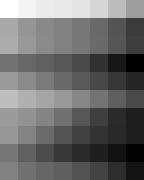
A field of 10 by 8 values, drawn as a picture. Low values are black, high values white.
Slope: up to the top left. Grain: streaks across. Mirror symmetry: none. Ninth with the highest average: top left. Lone odd cells: none.
